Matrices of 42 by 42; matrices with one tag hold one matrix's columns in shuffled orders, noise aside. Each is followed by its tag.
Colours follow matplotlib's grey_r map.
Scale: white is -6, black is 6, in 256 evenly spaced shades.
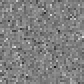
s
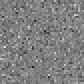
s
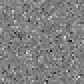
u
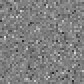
u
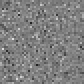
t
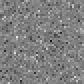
u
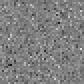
t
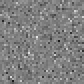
u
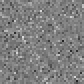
u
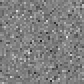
u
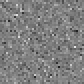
s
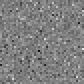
t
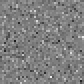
u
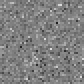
t
